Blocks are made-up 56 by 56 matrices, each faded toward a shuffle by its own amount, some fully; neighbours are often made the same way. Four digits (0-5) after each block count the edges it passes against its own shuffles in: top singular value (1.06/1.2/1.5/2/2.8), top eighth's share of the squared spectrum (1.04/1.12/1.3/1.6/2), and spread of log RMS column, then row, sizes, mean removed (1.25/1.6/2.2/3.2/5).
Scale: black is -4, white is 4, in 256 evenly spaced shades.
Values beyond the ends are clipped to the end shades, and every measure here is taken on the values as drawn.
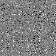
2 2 2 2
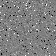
0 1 0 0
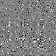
3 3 1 2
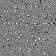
2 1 0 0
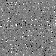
2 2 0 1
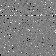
3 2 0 0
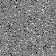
2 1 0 0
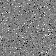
0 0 0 0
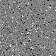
0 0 0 0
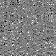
3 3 1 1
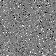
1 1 0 0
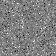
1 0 0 0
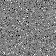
1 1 0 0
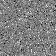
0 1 0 0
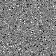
2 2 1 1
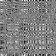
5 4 3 3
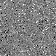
2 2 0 0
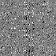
3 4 2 2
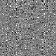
3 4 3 1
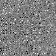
3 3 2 1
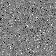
1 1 0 0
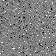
2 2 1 0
